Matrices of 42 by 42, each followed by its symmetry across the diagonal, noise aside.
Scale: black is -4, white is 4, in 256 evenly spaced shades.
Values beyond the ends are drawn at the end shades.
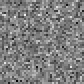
neither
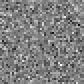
neither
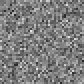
symmetric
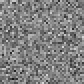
neither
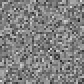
symmetric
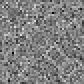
symmetric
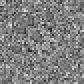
symmetric
